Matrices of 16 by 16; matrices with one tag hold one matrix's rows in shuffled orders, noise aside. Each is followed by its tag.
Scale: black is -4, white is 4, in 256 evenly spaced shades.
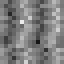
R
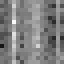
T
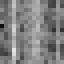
T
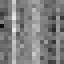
T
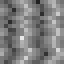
R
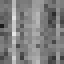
T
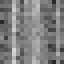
T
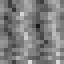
R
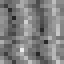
R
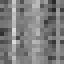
T
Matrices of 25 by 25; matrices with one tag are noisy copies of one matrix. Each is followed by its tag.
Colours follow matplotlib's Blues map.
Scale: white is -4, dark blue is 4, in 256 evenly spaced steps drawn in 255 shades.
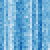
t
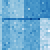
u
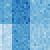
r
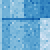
u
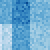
r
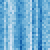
t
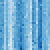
t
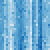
t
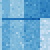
u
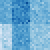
r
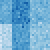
r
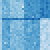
u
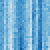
t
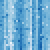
t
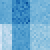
r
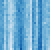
t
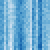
t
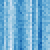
t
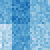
r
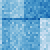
u
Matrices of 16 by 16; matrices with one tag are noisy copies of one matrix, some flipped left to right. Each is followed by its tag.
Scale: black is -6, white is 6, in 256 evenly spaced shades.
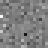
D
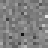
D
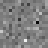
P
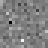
P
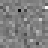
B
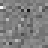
B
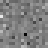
D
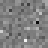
P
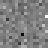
D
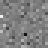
D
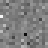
D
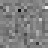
B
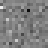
B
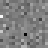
D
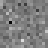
P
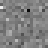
B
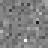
P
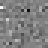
B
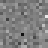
D
